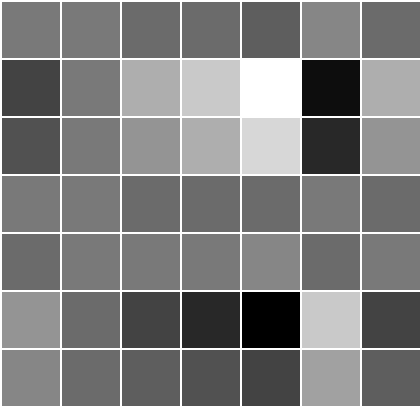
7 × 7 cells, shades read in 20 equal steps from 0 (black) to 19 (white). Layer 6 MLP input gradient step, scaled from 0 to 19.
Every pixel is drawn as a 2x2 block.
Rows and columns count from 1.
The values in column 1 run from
5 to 11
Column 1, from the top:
9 5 6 9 8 11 10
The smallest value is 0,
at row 6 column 5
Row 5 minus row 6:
-3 1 4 6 10 -7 4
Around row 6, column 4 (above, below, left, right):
9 6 5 0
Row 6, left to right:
11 8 5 3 0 15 5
